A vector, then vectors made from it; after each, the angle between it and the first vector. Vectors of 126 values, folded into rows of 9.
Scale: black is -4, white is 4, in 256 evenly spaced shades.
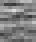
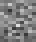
orthogonal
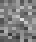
orthogonal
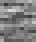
nearly parallel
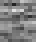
nearly parallel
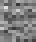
partly aligned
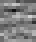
nearly opposite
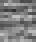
nearly opposite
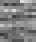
nearly parallel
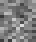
orthogonal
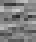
nearly parallel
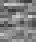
nearly opposite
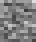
partly aligned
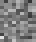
orthogonal
